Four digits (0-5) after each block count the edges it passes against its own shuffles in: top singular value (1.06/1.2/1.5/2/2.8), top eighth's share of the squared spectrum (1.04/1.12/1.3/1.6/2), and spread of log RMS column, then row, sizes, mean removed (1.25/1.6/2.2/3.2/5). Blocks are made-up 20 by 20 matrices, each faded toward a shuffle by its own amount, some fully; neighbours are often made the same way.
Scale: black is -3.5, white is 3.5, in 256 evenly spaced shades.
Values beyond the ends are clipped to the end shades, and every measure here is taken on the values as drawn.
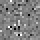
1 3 0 0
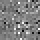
2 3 1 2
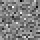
1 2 0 0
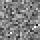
0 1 0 0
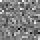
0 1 0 0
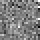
2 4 1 1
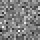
0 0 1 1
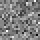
0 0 0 0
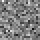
0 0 0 0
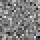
2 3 0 0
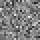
0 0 0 0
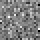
0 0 0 0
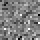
1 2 0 1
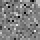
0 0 0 0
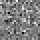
0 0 0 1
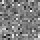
1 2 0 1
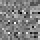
2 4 1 2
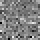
2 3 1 1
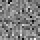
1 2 0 0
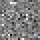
1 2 0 1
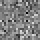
1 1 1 1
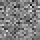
2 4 1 1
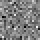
0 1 0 1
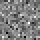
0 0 0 1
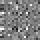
3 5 2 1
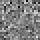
2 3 0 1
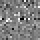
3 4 0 1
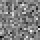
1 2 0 0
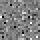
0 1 0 0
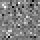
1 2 0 0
